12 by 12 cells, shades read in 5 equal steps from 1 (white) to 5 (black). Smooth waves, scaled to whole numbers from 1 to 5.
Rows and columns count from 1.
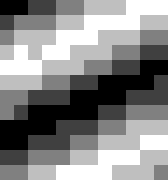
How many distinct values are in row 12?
3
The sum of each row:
33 25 24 27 33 44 50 49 44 36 28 23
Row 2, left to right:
4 3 3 3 2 2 1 1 1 1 2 2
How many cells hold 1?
25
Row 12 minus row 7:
0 0 -2 -2 -3 -4 -4 -4 -3 -2 -2 -1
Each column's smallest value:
1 1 1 1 1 1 1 1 1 1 1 1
